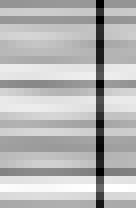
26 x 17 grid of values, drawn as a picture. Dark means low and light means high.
The values are skewed, with a long tail toward low values. Overall the values sit about 70% of the way up the scale. Column 13 stands out from the rest.
